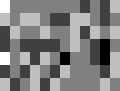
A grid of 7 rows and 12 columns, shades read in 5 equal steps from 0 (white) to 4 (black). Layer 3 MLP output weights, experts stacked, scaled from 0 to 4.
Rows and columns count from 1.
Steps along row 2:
up down same up up same down same up up down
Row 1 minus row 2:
-1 0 1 1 0 -1 -1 1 2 0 0 -1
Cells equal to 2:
36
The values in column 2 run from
1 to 3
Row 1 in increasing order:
0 1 2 2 2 2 2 2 2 2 3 3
